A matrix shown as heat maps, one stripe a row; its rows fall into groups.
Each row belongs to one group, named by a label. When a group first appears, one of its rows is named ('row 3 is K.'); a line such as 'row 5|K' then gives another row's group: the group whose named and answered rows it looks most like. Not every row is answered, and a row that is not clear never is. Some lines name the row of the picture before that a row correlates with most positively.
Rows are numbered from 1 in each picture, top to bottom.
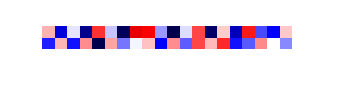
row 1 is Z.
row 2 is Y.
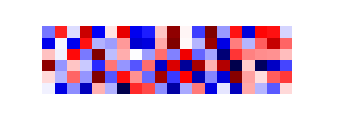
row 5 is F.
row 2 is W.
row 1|W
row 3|F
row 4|Y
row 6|Z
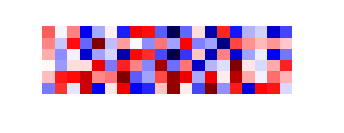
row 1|Z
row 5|W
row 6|W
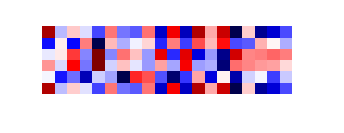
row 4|F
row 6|Y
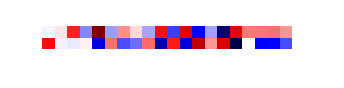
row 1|F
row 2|Y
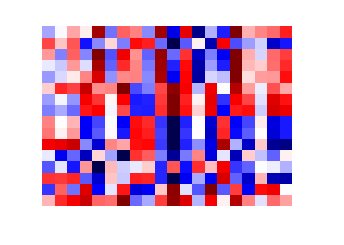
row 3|F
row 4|F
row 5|F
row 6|W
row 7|W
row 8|W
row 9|Z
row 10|Z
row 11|Z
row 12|Z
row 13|Y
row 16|W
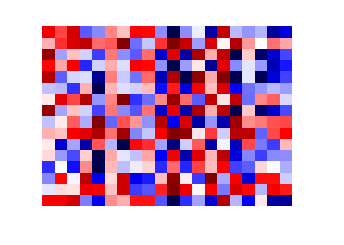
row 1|Z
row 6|Y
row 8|Y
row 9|F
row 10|W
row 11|Z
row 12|Y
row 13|Y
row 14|W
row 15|W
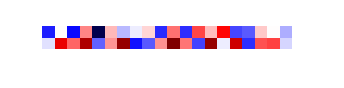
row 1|Y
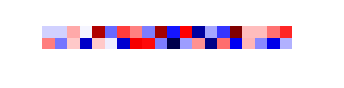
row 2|Z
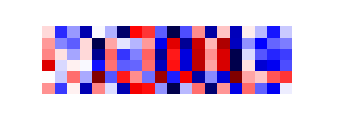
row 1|Z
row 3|Y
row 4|Y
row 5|F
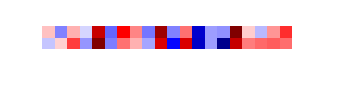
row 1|F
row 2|F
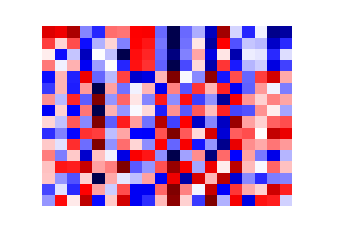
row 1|Z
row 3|Z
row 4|Z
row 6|Y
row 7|F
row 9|F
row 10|W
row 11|F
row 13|W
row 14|Y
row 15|W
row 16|W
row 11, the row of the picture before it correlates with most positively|2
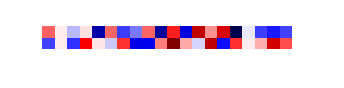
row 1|Y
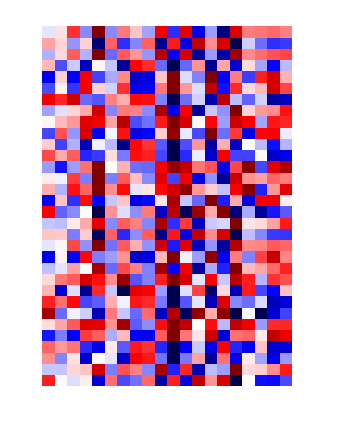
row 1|F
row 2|Y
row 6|W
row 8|F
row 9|W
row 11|Z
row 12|Z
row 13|W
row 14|F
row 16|W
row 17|Y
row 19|Y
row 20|F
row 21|W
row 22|F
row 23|W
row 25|Z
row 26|Y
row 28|W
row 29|Z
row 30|Z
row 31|F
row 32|Y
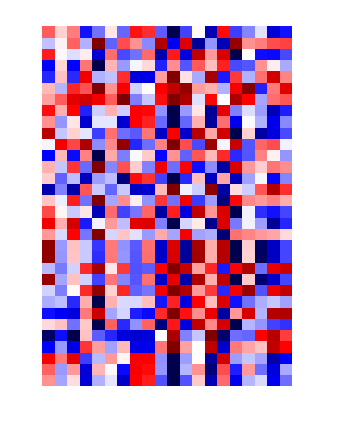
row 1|Z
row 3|Y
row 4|Y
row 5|W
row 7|W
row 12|Y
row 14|Z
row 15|W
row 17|Y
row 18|Z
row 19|F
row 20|Y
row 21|Y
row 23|Y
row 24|W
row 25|Y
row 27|Y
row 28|W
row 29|W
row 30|Z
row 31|Z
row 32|Z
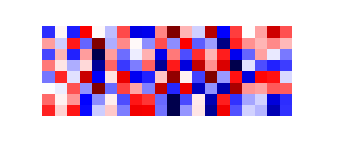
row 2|F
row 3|Y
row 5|W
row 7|Z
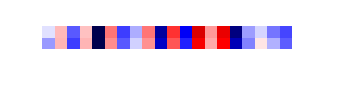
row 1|Y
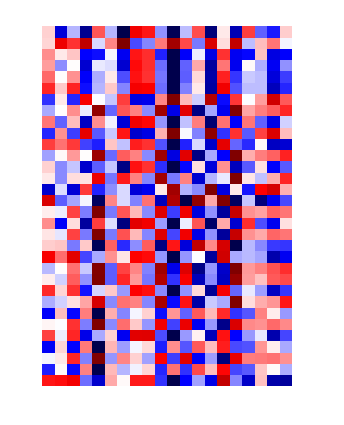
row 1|Z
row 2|W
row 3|Z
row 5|Z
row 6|Z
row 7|W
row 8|F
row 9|Z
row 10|W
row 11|Z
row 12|F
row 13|Z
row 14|F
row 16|Y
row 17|F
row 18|Z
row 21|Z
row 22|F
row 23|F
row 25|F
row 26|Y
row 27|F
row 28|Z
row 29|Y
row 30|F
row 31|Y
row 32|Z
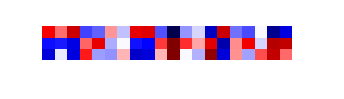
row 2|W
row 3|W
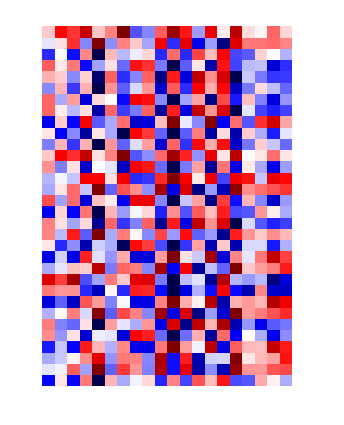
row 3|Y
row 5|Y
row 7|Z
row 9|W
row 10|Z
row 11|Y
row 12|W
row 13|Z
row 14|W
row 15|F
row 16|Z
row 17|Y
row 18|Y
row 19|F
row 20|Z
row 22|F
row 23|Z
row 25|W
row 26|F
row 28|Z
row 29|W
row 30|F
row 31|F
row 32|Y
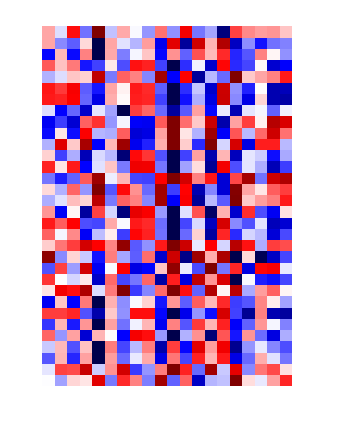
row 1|F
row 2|Y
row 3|Y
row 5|F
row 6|Z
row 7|Z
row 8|Z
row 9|W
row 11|W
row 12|Z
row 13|Z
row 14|W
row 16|F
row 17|Z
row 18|Z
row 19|Z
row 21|Y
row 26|Z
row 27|Y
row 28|Z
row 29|Y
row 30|Y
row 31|W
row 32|F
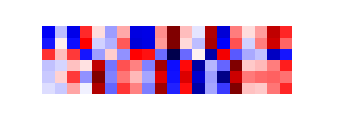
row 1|W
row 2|W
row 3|Z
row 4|F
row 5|F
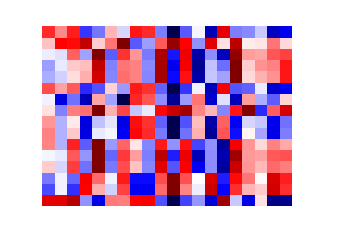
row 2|W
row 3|F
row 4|F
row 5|F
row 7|Z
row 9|Z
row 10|Z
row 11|F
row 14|W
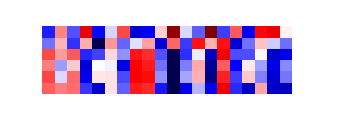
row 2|Y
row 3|Z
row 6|Z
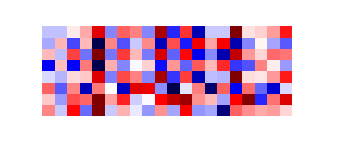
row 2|Y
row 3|F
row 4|Y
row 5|F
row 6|Z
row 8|F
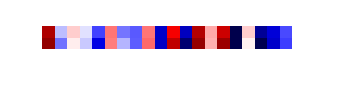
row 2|Y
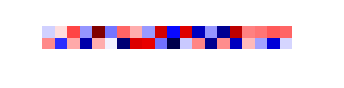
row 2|Z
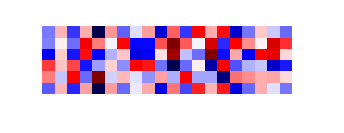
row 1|Y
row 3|W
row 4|Z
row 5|F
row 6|Y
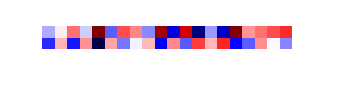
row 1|F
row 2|Y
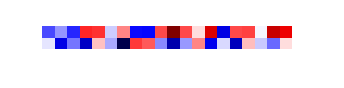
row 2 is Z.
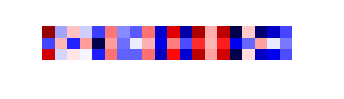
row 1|Y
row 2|Y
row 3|Y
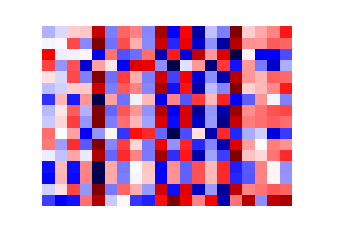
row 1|F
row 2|F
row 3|Y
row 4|Z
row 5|F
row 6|F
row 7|Y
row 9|F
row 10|Z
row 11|F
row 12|F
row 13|Y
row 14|Y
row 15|F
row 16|W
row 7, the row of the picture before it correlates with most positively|2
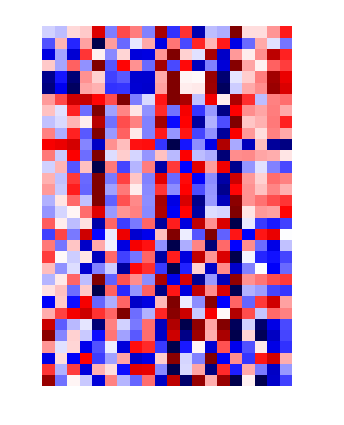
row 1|F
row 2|Y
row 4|F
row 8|F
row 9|F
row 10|F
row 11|Z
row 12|F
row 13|Y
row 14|F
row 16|F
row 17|F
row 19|W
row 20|Z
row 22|Z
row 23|F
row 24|Y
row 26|W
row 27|Y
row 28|Y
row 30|W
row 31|Z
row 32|Y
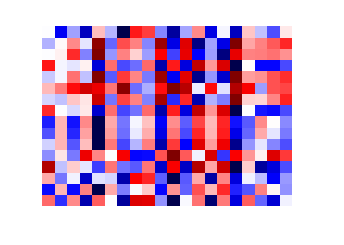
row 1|Z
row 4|Y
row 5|F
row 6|W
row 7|F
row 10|Y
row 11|Y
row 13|Y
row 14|Z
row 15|Y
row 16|Z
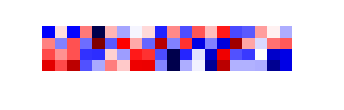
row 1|Y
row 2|F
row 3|Z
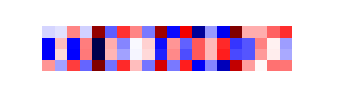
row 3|Y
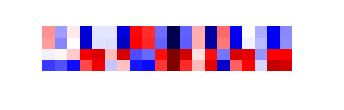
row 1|Z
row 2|Z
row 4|W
